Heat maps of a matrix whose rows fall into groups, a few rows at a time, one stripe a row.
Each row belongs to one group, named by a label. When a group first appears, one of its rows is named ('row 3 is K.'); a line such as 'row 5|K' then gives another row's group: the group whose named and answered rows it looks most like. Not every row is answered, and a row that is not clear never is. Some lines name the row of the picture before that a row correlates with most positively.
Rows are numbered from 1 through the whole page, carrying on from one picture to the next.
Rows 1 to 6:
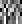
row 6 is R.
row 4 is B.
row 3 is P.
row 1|B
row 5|R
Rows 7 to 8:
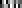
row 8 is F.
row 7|P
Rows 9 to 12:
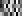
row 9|F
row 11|F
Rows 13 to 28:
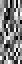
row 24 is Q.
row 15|R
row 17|Q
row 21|P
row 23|R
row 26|F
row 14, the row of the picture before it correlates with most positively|12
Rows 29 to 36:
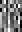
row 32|B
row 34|B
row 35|B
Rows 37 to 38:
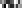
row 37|Q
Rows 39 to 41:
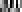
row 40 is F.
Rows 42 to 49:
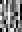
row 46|B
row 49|P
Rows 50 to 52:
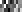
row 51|R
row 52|Q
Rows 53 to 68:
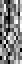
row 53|Q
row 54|R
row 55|R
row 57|Q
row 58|Q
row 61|P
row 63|P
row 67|P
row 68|Q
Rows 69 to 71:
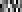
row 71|F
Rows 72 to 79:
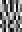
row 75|P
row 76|F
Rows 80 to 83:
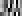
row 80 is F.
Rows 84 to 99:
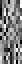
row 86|P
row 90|R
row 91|P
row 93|P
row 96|Q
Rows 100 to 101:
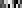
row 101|F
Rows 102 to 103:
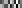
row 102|F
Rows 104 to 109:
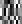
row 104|Q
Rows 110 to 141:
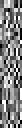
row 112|Q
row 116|F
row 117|B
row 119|B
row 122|F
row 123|F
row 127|F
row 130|F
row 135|P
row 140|B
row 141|F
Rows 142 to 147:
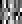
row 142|P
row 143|P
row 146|F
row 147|P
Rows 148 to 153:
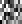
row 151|Q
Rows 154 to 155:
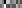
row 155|R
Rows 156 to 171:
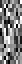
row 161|Q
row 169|R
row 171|R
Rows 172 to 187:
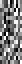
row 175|Q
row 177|Q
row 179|Q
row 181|P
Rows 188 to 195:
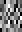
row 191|B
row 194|B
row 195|P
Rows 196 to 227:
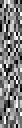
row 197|P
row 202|P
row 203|P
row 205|Q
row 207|R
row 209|F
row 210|B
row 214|P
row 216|F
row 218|B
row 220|F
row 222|Q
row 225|P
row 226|R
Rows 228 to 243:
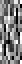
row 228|Q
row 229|B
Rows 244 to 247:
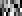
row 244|B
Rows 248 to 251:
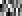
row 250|F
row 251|R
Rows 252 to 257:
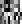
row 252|Q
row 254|Q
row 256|F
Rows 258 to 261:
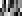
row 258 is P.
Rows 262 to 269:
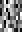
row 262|P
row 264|P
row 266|R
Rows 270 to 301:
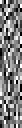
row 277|P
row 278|B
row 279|Q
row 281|B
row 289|Q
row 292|B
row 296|P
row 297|R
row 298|F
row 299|Q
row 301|F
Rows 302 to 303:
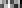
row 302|B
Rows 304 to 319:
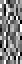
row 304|R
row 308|F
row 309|B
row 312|R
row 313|B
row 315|P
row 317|B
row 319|R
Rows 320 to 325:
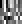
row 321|P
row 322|R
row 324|Q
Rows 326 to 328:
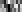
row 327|Q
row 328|R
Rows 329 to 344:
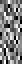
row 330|Q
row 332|R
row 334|B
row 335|Q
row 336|B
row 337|P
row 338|F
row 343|B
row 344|P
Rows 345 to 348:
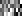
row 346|B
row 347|F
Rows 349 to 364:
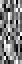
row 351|Q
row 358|B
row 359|R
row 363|P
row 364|Q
